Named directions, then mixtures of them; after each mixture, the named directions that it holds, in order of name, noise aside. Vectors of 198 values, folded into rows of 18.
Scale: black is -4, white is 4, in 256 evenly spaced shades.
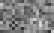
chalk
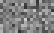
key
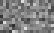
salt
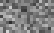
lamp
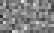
salt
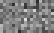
key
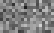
chalk, key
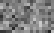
chalk, salt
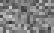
lamp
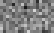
chalk, key, lamp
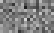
key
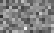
lamp, salt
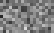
lamp, salt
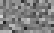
salt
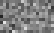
salt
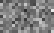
chalk, key, lamp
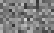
key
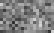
chalk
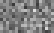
chalk, key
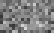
chalk, key, salt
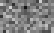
chalk, key, lamp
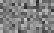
key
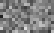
chalk, lamp, salt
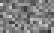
chalk, lamp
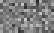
key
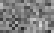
chalk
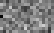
chalk, lamp, salt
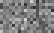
chalk, key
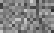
chalk, key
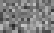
chalk, key, salt
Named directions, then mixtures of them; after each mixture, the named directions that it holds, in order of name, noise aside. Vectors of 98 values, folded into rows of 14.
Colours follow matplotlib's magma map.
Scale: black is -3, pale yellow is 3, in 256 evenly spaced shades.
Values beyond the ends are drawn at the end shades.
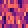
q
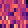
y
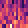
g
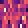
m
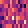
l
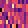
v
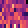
g, v, y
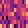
y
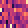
v, y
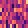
l, v, y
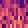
g, q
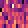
g, v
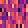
l, m, v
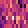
l, q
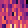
g, y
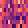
l, m, v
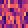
q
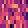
q, y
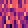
g, q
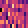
v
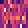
m, q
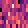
l, q, v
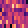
v, y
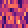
q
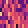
g, l, v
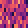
m, y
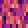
q, v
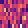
l, m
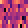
m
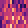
g, l, m
